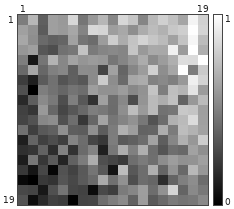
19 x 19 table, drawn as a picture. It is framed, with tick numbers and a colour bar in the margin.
Slope: up to the top right. Ninth with the lowest average: bottom left. Ninth with the highest average: top right. Mirror symmetry: none.
